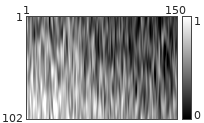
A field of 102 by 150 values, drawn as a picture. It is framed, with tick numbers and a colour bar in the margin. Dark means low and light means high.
Ninth with the lowest average: top right. Slope: up to the bottom left. Grain: streaks running down. Ninth with the highest average: bottom left. Mirror symmetry: none.
